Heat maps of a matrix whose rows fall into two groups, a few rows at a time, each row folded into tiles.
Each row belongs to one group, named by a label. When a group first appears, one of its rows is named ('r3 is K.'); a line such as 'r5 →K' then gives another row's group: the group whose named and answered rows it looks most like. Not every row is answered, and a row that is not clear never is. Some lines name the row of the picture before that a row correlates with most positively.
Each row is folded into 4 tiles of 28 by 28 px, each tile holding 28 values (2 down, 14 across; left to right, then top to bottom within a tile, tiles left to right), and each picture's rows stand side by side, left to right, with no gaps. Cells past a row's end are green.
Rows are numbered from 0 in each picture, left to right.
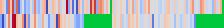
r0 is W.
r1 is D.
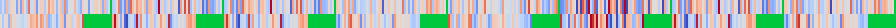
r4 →D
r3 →W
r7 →W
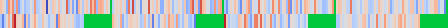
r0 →W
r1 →D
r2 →D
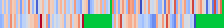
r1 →D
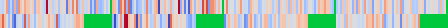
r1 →W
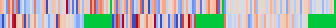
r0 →W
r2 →D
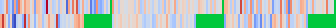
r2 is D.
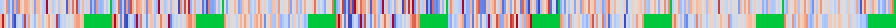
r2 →D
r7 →D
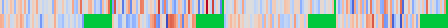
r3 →D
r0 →D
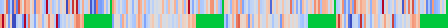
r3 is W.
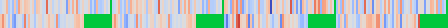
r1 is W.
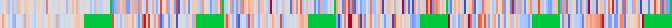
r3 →W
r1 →D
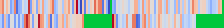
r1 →D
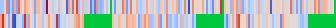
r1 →D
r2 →W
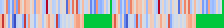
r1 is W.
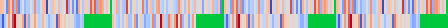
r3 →W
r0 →W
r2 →W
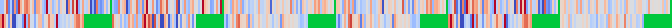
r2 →W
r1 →D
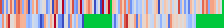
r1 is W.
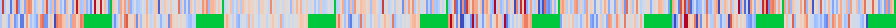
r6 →W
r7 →D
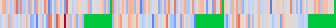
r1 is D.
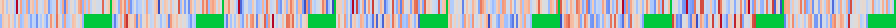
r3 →D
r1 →W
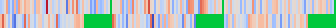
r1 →D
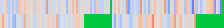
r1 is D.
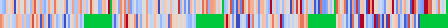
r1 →W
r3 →D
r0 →D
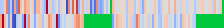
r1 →D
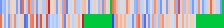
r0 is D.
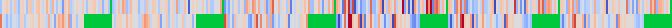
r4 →W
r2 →D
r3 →W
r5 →W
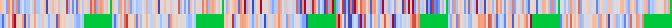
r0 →W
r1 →W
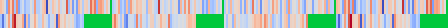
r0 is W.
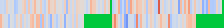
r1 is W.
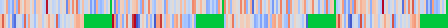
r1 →D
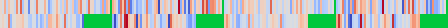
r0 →D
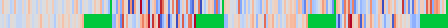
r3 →W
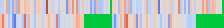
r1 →W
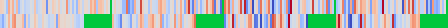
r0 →W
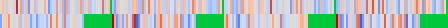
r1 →D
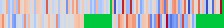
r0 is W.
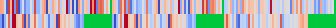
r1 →W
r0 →W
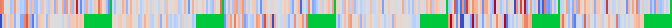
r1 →D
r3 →W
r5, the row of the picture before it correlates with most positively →2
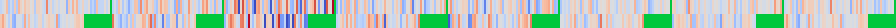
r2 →D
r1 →D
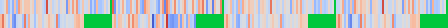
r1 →D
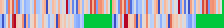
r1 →W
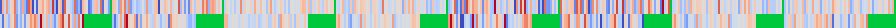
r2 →D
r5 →D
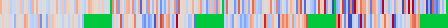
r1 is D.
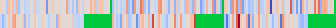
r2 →W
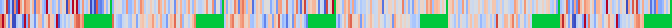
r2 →D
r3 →W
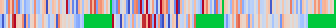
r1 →D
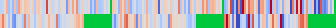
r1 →W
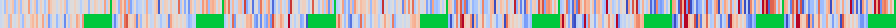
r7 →W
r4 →W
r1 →W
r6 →W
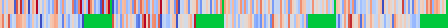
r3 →W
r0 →D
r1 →D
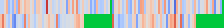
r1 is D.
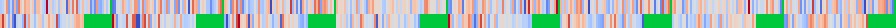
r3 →D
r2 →W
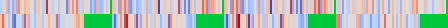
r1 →W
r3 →D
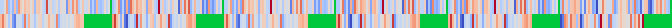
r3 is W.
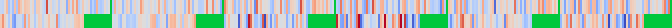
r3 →D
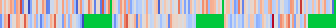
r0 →D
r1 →W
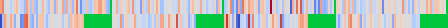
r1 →D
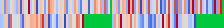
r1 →D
